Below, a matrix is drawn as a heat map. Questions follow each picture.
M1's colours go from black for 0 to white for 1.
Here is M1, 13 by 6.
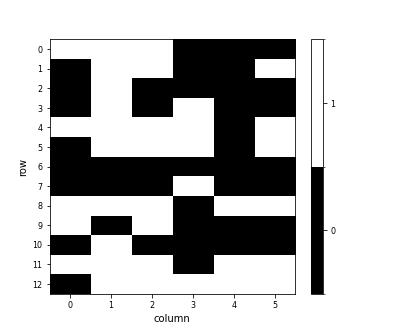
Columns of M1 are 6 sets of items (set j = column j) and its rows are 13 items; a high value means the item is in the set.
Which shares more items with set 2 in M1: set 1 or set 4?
set 1
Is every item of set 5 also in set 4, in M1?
no
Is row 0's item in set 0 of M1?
yes
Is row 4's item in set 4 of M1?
no
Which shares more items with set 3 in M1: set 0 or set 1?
set 1
